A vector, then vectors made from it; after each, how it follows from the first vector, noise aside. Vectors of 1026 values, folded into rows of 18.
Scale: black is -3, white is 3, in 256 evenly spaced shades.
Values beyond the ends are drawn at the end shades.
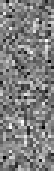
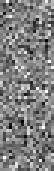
negated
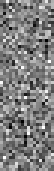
negated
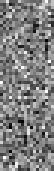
negated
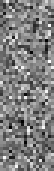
negated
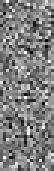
negated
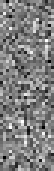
copied
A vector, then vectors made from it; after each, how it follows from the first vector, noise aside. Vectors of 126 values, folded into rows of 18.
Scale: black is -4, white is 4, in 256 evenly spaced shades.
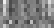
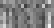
reversed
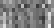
reversed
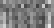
reversed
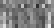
reversed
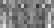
reversed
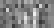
wrapped around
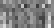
reversed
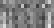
reversed
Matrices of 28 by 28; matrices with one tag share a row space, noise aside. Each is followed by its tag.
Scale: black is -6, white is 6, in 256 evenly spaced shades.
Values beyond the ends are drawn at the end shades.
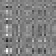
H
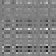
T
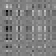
H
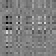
H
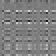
T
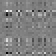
H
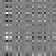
H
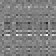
T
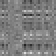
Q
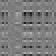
Q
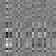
H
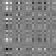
H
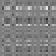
T
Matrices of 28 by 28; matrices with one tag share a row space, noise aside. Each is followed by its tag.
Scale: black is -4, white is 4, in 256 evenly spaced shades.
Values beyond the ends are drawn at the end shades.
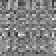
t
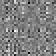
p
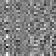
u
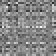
t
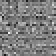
t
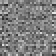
t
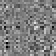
u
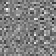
u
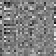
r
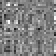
r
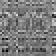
t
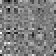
r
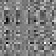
u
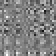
u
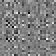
p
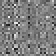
p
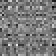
t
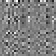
p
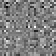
u
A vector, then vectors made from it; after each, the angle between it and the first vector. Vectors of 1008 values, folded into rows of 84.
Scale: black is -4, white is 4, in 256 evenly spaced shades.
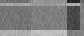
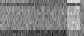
nearly opposite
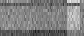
nearly opposite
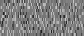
orthogonal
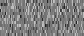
orthogonal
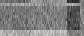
nearly parallel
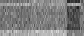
nearly parallel
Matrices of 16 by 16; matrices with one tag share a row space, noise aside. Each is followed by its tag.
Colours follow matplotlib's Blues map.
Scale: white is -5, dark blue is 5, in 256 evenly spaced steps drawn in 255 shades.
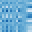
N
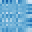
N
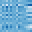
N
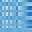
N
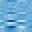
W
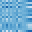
N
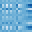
N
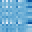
N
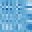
N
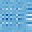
N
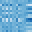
N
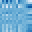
N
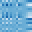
N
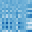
N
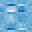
W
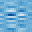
W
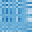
N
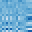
N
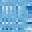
N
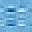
W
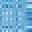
N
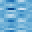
W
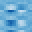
W
